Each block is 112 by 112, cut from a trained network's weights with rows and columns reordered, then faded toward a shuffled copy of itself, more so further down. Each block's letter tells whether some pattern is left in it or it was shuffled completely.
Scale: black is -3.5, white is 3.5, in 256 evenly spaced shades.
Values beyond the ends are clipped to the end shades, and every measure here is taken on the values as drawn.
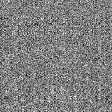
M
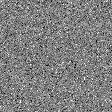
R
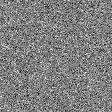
R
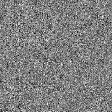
M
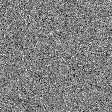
R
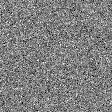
R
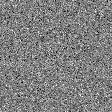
R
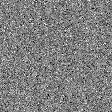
R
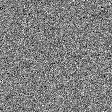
R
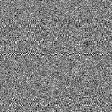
M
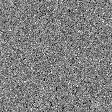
R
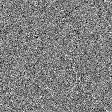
R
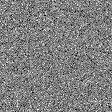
R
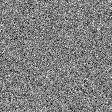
R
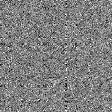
M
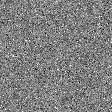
R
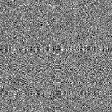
M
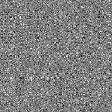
M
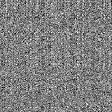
M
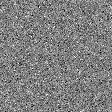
R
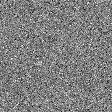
R
